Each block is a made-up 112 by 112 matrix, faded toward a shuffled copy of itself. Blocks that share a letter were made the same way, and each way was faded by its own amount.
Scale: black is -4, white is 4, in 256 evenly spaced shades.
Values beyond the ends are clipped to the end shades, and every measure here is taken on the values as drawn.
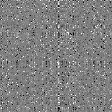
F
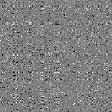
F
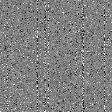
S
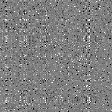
F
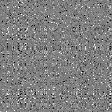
F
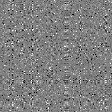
F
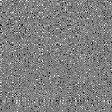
F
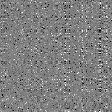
F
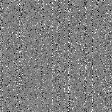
S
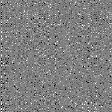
F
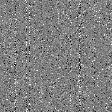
S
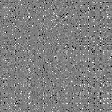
F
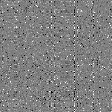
F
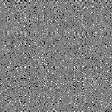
F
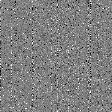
S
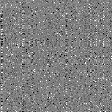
F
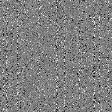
S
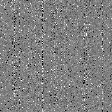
S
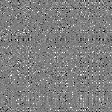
F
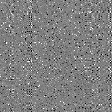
F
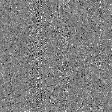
S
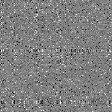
F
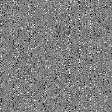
S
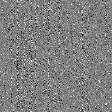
S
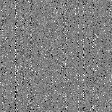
S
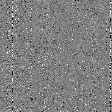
S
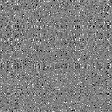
F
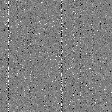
S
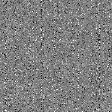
S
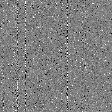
S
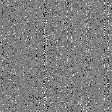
S
